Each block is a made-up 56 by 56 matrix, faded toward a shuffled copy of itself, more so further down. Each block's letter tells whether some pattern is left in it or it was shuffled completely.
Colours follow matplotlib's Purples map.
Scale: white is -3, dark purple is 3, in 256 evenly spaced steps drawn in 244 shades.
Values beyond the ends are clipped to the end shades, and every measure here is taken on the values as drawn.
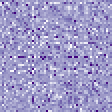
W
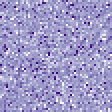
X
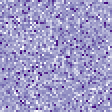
X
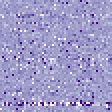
W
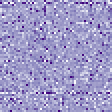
W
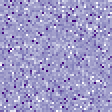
X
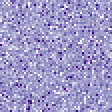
X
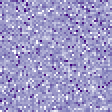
X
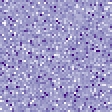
X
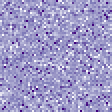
X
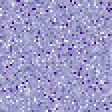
X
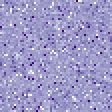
X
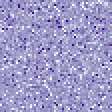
X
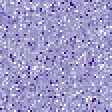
X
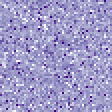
X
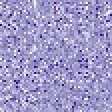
W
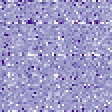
W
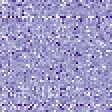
W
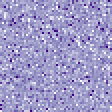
X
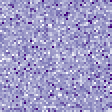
X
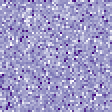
X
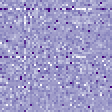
W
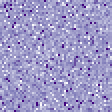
X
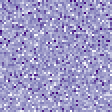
X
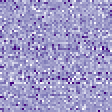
W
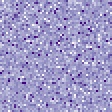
X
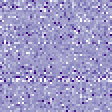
W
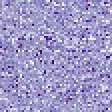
W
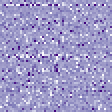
W
